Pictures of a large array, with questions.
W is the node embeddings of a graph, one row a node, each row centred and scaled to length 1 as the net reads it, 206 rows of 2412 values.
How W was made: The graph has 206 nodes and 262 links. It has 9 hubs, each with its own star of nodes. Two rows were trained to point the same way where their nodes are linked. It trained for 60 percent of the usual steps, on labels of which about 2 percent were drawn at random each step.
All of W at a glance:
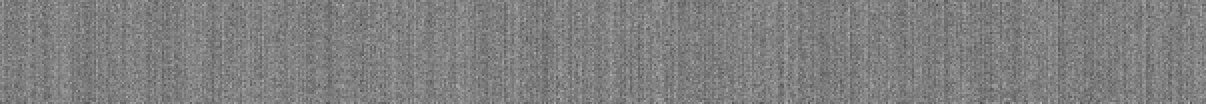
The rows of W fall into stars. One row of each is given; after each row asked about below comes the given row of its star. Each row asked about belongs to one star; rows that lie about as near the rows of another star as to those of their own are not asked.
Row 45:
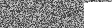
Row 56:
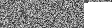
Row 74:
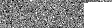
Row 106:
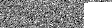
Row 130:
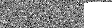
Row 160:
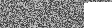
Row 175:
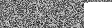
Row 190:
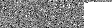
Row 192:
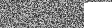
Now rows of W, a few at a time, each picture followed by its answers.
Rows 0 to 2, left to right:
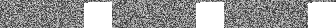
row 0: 175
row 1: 130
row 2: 56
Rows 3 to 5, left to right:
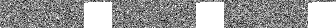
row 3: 160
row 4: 190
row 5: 106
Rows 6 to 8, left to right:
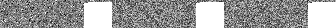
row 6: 106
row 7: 74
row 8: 190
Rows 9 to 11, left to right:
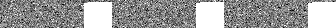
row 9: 74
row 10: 74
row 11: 74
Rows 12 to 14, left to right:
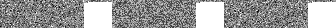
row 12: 45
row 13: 130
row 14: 45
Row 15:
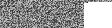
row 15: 190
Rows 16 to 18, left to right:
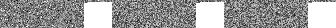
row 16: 56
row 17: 160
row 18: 45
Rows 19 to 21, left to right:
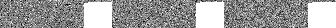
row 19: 190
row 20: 160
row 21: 74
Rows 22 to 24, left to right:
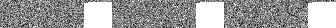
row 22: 106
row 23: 190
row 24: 175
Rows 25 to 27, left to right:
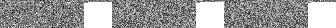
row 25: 45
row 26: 45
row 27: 160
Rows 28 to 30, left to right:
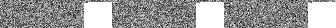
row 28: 45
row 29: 192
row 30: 45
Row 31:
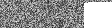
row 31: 175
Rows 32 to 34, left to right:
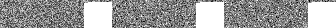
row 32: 130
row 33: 160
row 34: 192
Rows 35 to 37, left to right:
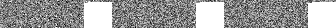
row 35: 130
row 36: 45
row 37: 56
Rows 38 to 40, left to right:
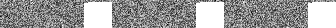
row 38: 106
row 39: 160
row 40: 190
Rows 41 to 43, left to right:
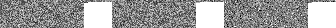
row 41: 74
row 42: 45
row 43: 74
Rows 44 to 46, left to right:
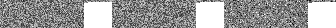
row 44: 160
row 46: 56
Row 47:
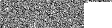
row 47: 160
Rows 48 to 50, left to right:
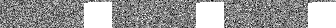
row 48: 45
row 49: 106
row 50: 175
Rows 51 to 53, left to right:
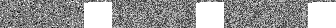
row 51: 45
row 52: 56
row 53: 175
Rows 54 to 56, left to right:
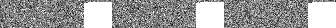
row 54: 175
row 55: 175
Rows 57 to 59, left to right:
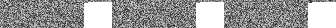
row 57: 106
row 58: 160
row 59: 56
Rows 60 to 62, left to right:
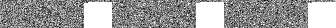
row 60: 74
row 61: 192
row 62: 45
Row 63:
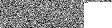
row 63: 130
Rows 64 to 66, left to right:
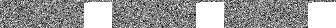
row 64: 175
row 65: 160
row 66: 160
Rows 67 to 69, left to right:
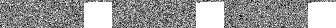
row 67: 192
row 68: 190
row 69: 74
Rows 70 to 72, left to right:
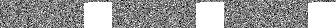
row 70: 175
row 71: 56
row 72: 160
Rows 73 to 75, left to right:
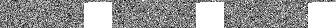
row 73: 192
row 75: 175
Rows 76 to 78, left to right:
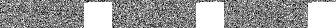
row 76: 192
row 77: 160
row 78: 190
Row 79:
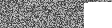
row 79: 74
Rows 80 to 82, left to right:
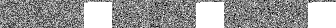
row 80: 130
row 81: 160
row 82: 192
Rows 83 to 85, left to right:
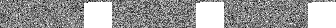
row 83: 74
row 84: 190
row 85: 56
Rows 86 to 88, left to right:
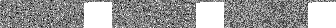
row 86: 160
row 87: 192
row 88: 106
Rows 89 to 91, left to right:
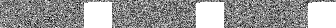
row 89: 130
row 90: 175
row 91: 175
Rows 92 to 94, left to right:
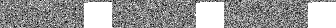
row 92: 192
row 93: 160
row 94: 190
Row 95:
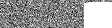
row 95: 192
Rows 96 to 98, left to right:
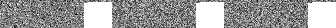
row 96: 192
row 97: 74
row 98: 56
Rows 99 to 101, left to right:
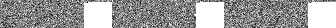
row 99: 130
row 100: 160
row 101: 56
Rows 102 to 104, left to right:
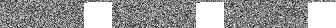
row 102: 74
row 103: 106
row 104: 45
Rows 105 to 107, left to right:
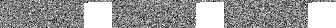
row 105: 190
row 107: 175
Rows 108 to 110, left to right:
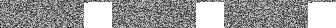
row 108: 175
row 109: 192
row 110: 160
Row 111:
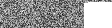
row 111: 130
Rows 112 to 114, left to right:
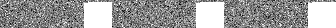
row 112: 45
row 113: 45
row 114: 130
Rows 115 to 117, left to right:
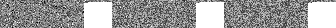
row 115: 45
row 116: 56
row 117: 175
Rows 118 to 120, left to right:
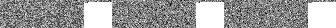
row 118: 130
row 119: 130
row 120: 56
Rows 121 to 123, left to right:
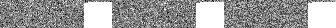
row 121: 192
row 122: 106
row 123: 190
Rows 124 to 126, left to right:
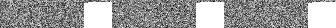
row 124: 175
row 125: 192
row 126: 74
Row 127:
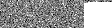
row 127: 192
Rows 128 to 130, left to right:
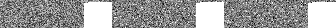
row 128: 130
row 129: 160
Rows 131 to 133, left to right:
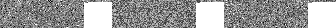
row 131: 190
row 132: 56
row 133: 45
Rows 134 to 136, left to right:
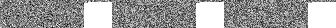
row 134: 130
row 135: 74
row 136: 192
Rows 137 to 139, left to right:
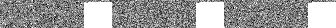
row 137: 130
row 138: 56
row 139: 192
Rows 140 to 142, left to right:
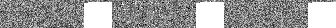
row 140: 106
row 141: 175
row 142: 160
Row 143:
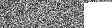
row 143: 56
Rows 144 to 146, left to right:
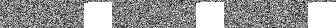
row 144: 106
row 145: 130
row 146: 192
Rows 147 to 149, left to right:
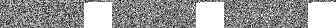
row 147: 192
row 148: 106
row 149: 56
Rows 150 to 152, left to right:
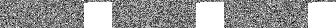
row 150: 56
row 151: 106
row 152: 175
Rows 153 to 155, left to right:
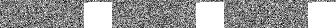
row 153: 130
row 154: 130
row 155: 130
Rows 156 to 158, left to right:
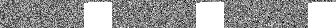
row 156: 130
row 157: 56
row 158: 106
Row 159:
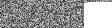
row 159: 74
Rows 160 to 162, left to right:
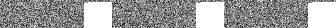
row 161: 45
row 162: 160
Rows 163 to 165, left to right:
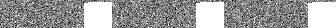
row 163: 175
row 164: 130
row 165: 106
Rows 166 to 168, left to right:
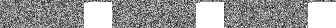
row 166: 175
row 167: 106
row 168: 175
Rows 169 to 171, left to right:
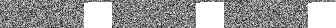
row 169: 175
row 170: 74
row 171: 74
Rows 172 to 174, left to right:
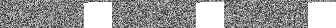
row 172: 74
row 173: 175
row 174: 190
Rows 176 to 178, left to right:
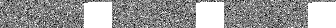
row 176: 106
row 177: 160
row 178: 190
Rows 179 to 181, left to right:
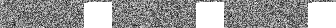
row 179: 130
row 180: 160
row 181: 106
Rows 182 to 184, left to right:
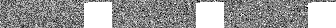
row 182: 106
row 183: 192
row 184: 74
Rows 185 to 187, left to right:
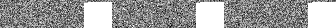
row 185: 192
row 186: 175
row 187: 130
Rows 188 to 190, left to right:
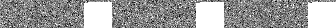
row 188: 130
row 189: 45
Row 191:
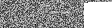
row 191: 130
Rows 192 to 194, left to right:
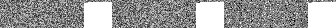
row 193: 56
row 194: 56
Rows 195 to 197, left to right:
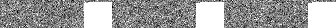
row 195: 45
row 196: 175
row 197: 106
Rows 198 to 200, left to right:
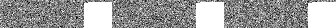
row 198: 106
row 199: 130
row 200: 175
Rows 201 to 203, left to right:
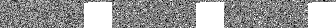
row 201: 192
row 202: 190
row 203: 106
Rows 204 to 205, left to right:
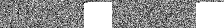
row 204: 74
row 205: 190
